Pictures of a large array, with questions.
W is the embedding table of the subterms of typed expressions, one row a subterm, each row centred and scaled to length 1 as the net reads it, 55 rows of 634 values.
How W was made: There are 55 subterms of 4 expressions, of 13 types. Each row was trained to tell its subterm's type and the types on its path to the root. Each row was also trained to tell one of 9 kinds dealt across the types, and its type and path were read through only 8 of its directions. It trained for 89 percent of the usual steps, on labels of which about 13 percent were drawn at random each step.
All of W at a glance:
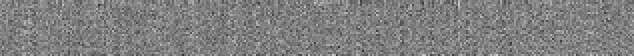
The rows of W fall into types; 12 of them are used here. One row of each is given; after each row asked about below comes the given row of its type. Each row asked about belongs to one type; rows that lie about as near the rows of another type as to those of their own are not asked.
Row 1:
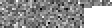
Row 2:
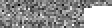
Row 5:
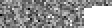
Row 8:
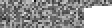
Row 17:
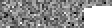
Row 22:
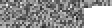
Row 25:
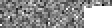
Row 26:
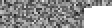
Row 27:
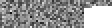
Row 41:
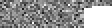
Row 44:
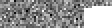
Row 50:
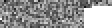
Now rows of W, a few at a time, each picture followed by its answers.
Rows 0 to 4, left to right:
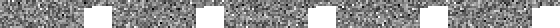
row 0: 50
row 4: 1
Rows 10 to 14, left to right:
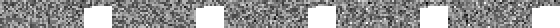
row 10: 50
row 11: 41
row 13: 8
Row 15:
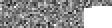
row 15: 50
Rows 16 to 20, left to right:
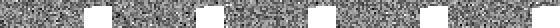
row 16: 2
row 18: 8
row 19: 2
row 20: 22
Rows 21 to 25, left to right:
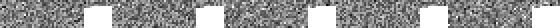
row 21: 22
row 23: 44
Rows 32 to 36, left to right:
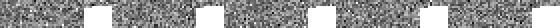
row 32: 8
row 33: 22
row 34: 5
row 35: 41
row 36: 50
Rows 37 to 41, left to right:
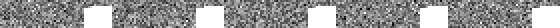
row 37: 22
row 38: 44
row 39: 22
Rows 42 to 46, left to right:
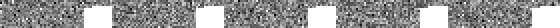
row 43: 44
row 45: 50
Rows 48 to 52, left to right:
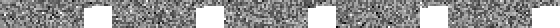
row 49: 41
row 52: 5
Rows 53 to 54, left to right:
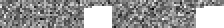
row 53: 8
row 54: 44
